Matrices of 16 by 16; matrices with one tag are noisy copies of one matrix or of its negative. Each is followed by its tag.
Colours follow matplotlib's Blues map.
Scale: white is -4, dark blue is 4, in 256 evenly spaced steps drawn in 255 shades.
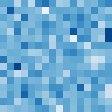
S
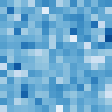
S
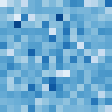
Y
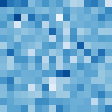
Y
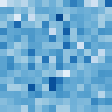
Y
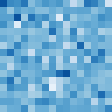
Y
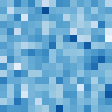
S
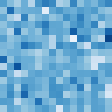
S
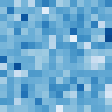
S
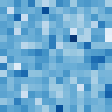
S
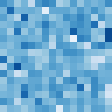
S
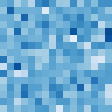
S
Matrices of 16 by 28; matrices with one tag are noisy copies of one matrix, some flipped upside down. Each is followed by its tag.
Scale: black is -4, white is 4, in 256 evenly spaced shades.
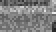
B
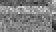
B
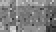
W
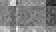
W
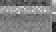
B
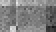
W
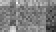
W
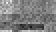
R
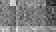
W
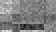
R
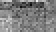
R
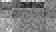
R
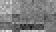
R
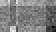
W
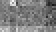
W
